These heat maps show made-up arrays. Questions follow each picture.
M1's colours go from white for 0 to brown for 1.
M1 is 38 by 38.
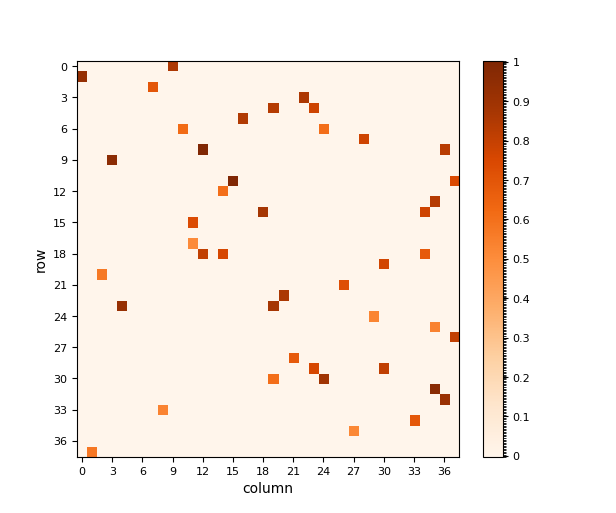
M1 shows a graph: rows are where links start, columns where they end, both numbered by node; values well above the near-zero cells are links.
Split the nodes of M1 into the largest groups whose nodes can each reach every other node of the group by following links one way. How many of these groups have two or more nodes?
4
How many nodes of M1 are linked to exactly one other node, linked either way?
10
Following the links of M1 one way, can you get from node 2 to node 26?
yes
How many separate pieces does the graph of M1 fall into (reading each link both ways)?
5
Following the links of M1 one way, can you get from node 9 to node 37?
yes
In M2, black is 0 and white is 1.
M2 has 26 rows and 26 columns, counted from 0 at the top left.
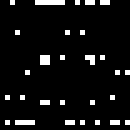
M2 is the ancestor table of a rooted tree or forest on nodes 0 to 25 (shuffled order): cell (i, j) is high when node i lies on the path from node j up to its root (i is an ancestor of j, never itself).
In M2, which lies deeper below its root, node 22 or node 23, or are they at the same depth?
the same depth
